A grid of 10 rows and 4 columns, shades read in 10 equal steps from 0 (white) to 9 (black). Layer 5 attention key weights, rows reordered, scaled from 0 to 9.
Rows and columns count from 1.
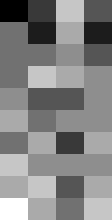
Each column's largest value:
9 8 7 8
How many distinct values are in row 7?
3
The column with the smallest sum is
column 1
